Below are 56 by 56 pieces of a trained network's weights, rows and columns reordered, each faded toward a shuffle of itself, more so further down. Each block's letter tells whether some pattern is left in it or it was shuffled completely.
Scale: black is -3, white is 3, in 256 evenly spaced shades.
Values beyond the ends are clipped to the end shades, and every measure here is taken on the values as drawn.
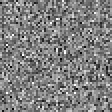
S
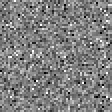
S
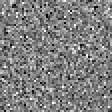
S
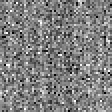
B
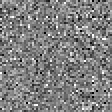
B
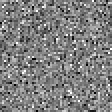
S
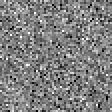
S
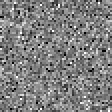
S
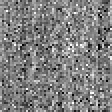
B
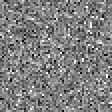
S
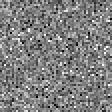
S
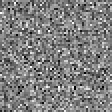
B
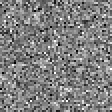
S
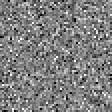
S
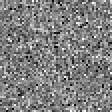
S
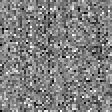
B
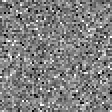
S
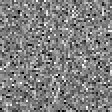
S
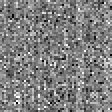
B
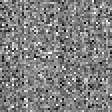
B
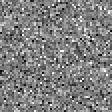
S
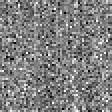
B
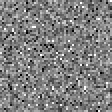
S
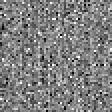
B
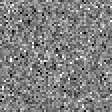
S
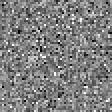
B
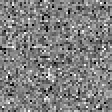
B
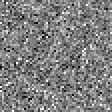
S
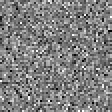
S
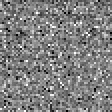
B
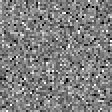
S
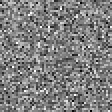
S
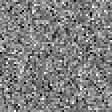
S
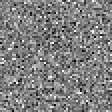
S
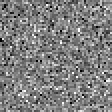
S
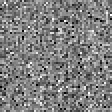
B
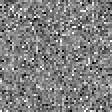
S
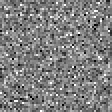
S
